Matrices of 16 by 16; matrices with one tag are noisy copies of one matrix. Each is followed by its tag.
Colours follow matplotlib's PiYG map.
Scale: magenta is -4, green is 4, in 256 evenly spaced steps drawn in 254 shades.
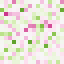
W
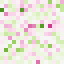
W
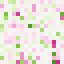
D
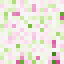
D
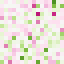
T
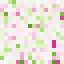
D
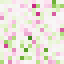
T
